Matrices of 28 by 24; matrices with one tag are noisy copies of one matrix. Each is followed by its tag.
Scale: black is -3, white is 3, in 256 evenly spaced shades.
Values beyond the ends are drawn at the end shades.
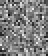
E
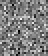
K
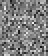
K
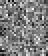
E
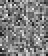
E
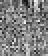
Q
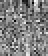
Q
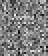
K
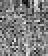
Q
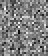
K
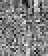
Q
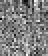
Q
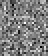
K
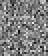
K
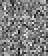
K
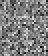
K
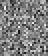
K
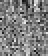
Q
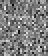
K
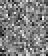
E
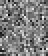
E
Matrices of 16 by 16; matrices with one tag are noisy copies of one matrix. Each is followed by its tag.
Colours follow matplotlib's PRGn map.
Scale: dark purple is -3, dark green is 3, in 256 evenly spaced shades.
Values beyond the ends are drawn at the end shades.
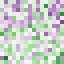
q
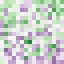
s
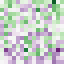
s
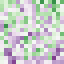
s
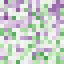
q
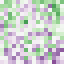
s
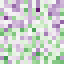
q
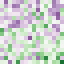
q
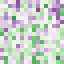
q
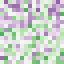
q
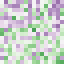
q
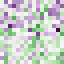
q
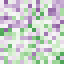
q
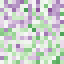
q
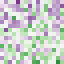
q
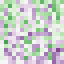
s
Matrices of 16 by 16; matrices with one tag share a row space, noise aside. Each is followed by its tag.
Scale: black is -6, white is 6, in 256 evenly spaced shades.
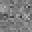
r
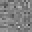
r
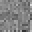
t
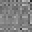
t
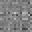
t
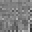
t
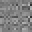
t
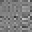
t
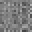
t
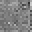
t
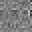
t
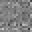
t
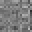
t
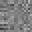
r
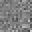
t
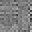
t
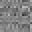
t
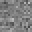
r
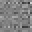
t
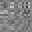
r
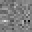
r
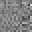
t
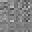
r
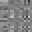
r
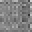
t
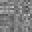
r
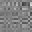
t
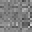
t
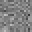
r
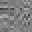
r
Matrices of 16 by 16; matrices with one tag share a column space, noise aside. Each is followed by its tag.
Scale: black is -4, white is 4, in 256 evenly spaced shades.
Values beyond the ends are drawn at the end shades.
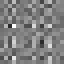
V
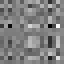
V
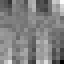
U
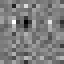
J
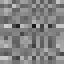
V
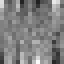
U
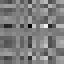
V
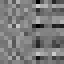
V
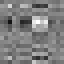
J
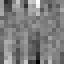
U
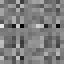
V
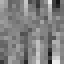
U
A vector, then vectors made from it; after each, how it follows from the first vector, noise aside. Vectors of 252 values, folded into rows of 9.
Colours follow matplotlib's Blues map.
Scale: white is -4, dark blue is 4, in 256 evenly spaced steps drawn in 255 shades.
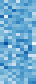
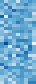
copied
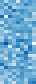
copied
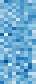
wrapped around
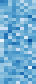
reversed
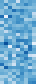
copied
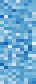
copied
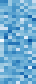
reversed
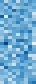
copied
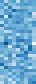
copied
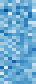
wrapped around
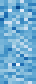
wrapped around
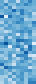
copied
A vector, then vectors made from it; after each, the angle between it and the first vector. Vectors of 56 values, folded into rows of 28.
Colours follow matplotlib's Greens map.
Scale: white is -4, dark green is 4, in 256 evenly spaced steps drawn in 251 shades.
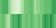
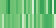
orthogonal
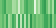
partly aligned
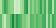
partly aligned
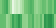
nearly parallel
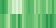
nearly parallel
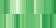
nearly parallel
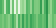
partly aligned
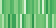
orthogonal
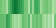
nearly opposite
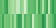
partly aligned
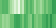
nearly parallel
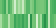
partly aligned
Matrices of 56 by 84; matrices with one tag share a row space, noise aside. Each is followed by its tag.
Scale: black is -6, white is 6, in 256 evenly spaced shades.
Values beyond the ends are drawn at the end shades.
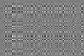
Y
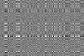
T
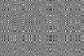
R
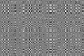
R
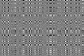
R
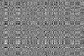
T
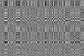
T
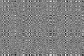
R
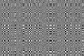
R
